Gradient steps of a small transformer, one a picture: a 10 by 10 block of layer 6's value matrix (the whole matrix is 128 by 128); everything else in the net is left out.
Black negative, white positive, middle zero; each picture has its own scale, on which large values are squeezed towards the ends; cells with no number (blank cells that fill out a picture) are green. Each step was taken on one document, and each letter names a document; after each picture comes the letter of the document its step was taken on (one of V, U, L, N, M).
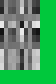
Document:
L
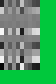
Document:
L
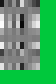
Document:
L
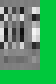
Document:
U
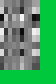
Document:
U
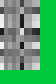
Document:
L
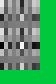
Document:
U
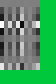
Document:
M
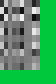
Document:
U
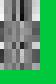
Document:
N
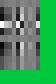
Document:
M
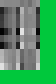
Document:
M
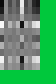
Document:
L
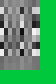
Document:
U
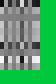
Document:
L
